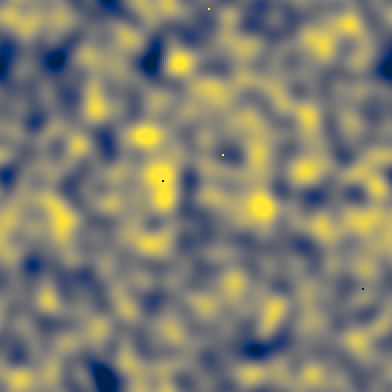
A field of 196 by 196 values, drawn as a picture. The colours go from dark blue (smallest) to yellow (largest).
The histogram is bell-shaped. No row or column stands out. No overall slope runs across the table. The texture varies smoothly and slowly. Four lone cells stand out: two far higher and two far lower than their neighbours. The halves do not mirror each other.
